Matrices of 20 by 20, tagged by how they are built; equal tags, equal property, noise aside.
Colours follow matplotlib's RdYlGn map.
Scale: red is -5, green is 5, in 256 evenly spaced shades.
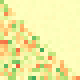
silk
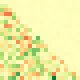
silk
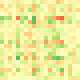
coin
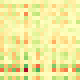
coin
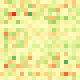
coin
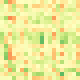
coin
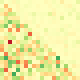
silk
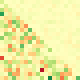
silk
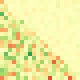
silk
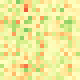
coin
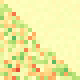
silk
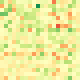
coin
